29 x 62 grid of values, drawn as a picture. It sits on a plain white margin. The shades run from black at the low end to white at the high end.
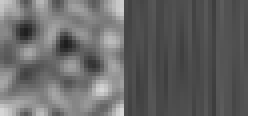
It is made of 1 by 2 panels. Panel 1,1: middling, blotchy, strong in contrast. Panel 1,2: low, streaked downward, faint in contrast.
